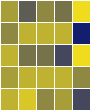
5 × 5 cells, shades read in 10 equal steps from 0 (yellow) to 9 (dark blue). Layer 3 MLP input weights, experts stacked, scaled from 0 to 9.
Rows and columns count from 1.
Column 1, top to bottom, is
3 4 2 3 2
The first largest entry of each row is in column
2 5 4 5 5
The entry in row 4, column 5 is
4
